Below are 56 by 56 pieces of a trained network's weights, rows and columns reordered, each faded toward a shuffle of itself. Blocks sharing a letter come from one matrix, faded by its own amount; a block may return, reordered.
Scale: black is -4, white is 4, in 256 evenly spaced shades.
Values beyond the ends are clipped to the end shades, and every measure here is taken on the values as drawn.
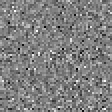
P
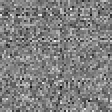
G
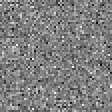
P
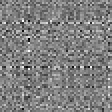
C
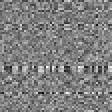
C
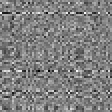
C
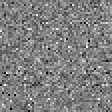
P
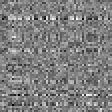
C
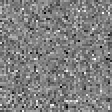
P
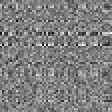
C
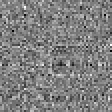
G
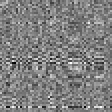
C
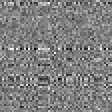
C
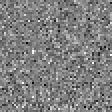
P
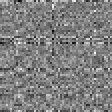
C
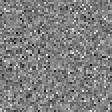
P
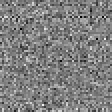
G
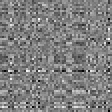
C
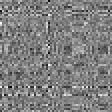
C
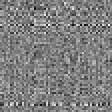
C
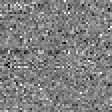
P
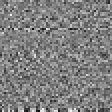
G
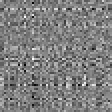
C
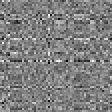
C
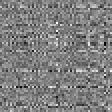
C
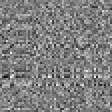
G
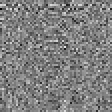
G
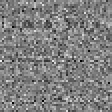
G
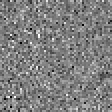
P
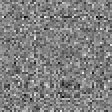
G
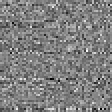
G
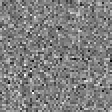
P
